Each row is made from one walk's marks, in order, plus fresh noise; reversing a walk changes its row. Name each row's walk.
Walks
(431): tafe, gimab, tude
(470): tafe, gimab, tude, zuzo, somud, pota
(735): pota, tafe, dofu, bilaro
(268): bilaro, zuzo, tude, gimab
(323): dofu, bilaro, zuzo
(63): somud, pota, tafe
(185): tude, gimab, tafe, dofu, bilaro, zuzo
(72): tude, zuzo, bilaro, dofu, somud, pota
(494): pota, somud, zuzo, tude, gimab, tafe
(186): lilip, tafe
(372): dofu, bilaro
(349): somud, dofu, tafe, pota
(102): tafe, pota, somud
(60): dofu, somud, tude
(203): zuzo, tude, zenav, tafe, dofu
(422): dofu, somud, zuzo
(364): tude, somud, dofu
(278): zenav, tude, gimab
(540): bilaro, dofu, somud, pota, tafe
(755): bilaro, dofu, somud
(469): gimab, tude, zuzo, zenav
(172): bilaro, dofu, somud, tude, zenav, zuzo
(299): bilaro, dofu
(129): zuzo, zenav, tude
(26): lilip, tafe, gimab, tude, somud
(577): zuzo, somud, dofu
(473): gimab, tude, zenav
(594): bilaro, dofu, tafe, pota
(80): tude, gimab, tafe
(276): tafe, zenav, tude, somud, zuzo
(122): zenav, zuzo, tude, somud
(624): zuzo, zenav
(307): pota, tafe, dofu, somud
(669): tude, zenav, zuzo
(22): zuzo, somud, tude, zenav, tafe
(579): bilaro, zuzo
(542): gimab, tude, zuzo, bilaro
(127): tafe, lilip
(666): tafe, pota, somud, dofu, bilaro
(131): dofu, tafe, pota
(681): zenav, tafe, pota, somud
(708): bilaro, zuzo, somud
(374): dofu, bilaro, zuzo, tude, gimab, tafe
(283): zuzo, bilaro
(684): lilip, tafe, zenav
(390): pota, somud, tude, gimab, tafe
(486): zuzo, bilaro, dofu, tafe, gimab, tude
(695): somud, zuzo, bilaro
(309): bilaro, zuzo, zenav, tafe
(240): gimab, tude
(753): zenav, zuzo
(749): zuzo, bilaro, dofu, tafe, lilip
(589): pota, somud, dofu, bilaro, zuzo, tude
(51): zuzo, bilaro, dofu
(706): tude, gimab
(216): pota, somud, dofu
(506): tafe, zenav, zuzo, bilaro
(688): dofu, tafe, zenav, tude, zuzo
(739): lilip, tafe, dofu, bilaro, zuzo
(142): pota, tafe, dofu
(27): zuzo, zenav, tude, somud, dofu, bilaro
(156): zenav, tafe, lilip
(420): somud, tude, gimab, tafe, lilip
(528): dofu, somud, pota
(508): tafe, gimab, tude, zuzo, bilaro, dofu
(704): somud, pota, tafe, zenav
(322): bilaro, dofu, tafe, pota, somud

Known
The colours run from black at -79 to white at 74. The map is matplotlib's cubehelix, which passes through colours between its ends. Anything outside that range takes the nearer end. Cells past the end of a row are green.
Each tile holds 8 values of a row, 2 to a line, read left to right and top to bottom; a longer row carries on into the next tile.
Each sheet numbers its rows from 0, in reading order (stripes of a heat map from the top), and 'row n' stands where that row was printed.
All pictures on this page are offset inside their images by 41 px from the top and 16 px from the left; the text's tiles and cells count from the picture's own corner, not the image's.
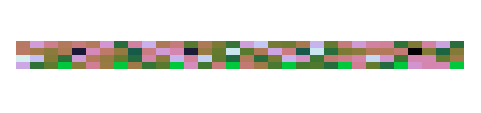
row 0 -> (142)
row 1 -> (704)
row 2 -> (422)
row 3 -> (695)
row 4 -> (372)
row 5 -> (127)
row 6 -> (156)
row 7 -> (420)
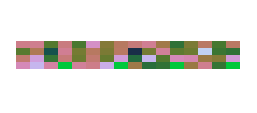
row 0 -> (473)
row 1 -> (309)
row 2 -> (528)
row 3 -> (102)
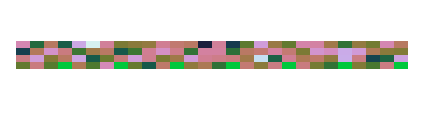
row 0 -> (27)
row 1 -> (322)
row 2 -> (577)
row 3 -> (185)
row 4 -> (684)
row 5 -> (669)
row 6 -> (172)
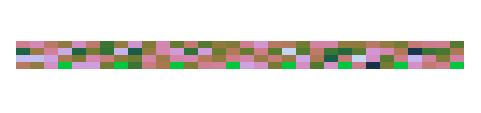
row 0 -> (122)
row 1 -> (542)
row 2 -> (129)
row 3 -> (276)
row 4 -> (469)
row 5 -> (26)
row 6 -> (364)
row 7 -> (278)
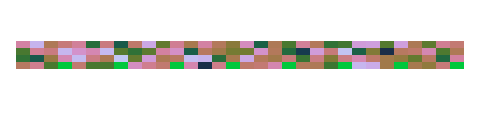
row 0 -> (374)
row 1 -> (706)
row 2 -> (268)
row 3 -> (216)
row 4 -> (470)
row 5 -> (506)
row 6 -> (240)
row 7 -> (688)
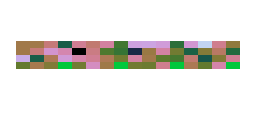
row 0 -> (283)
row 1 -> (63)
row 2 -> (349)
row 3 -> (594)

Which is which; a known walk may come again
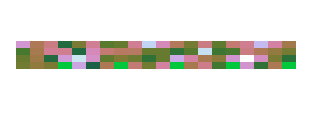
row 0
(624)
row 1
(72)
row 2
(540)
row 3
(102)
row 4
(307)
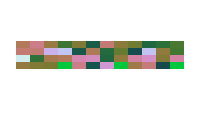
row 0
(51)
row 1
(589)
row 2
(666)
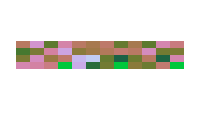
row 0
(268)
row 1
(735)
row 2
(688)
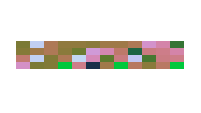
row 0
(186)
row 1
(364)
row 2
(749)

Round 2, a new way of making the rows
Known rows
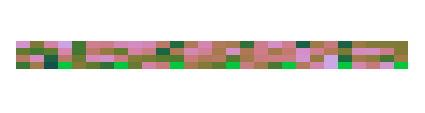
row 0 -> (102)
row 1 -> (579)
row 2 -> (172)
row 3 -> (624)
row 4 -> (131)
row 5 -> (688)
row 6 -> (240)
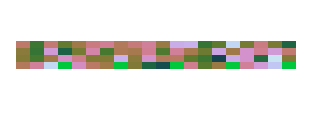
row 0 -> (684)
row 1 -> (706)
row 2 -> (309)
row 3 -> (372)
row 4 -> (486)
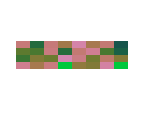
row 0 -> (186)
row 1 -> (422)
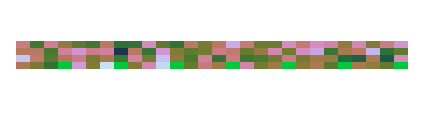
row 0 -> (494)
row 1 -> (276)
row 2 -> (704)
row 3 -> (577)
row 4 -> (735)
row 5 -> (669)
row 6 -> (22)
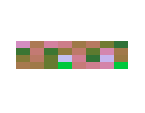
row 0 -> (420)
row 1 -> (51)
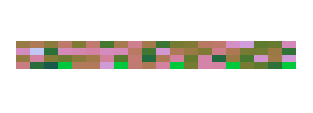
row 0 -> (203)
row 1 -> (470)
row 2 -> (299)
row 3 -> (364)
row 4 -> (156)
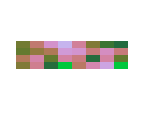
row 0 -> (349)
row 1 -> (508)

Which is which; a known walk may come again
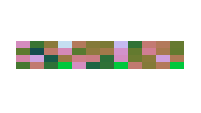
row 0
(589)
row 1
(374)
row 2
(142)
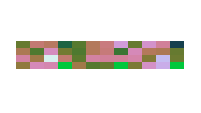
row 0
(749)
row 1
(708)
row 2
(506)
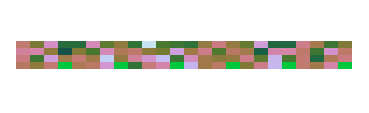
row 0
(695)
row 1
(63)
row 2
(528)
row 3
(278)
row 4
(540)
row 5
(299)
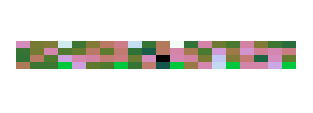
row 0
(323)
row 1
(268)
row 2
(666)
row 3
(704)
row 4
(508)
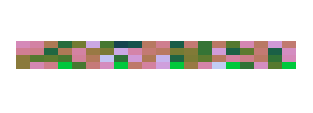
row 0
(172)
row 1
(72)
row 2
(688)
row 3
(684)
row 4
(390)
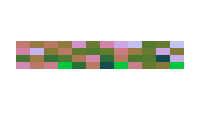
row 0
(473)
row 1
(102)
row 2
(372)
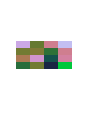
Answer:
(681)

